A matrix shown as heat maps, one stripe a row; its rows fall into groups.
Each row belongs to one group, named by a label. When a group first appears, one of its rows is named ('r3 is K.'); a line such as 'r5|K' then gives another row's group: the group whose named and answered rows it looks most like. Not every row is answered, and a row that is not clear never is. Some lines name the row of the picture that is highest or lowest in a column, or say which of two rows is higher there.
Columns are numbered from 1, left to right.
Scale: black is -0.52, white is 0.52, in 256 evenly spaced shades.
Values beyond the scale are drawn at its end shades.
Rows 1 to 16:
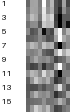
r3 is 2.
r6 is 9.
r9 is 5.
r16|5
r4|2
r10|9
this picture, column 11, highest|8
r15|9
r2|2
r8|9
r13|9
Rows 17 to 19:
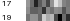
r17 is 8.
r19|2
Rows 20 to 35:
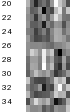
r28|2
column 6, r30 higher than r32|Yes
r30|5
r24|8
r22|8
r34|5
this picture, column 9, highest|32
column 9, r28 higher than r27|Yes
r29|2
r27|2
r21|9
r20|8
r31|8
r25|8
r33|8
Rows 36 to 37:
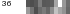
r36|9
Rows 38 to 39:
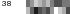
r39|8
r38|5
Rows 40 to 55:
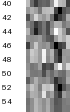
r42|5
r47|2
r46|5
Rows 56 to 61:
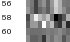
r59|2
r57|8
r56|8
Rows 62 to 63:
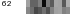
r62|9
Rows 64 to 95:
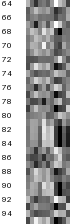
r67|8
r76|8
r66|5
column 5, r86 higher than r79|No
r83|2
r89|5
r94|8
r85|8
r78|9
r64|8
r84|2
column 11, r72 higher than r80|No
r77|5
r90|2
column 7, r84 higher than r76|Yes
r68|2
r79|5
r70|2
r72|9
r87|8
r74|8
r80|9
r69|5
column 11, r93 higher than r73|Yes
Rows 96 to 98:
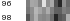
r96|2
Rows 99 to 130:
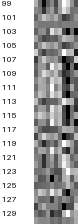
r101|5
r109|5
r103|2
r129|9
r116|2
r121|8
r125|9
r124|9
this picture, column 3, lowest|99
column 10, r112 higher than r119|No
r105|5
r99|8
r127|9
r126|2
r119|8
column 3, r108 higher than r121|Yes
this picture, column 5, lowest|124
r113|8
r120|2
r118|5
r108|2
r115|2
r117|8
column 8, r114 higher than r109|Yes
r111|2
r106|8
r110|2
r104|8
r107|5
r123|9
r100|8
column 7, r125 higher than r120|No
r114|2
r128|5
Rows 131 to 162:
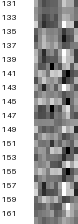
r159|5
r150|5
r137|5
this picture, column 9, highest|160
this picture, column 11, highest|154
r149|8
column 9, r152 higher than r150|No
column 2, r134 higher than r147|Yes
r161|9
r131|8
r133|8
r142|5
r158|8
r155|2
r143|8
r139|8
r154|9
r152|2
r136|5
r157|8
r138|8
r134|8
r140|9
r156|5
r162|8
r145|2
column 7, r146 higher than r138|No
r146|9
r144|5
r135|5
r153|5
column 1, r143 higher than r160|Yes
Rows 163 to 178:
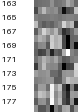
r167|5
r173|9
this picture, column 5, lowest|178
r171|5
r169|2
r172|5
